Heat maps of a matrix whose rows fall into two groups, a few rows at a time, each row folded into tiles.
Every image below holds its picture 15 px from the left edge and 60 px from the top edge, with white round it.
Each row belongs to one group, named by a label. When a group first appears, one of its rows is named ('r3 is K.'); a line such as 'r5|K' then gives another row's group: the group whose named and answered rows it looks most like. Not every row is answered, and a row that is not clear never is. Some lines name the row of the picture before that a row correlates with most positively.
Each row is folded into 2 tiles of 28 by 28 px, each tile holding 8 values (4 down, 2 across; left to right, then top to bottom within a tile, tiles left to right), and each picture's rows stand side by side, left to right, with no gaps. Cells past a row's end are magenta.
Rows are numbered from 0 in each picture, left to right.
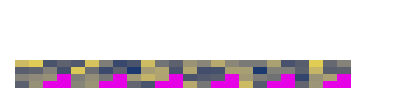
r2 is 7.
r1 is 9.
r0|7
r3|9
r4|9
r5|7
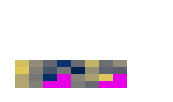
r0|9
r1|7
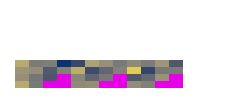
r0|9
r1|9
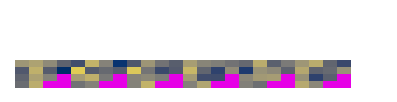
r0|7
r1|9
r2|9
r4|7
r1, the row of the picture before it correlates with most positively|1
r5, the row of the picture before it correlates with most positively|0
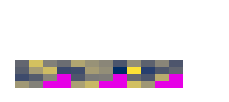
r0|7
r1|7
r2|9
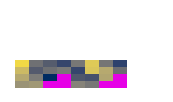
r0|9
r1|7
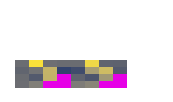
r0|7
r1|7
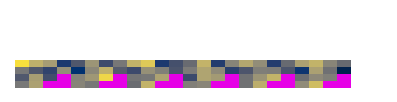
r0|9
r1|7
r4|7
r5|7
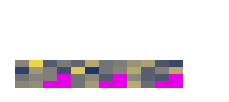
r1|9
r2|9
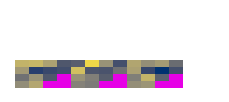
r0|9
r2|9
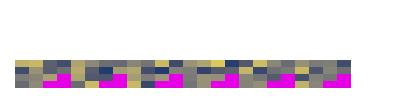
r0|7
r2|9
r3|9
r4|9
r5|9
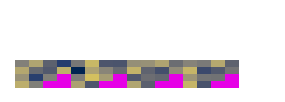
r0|9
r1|7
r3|9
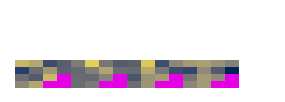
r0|7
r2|7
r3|7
